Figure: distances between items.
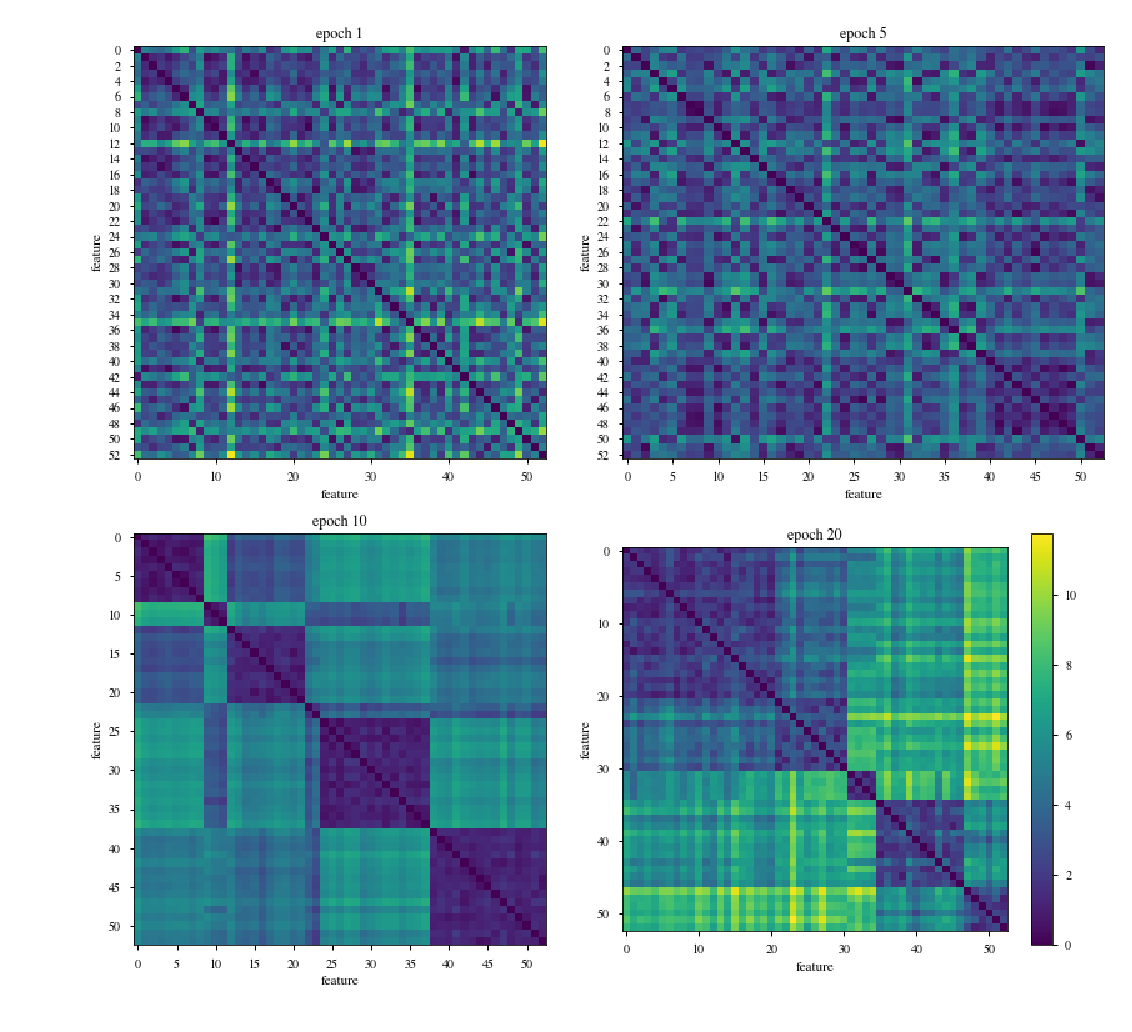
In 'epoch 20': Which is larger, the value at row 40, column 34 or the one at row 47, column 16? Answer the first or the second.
the second
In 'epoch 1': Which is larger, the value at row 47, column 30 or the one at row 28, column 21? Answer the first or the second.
the second
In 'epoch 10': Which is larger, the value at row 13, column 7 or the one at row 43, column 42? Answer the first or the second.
the first
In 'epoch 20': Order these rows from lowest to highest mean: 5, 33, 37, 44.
5, 37, 44, 33
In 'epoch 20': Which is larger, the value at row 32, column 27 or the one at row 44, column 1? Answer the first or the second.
the first
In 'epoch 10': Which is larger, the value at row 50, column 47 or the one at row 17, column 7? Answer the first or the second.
the second
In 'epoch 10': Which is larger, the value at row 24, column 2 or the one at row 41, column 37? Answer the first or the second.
the second
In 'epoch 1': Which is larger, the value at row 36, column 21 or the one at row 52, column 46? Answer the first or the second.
the second
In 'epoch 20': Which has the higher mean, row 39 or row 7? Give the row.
39
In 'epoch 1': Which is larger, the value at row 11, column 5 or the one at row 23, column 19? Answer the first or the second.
the second
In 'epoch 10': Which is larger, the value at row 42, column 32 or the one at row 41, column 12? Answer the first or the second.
the first
